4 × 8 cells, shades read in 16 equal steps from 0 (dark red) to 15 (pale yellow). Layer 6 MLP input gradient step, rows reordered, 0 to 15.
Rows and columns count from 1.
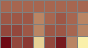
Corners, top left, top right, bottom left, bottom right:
6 6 0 15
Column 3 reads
6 5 5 3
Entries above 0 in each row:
8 8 8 7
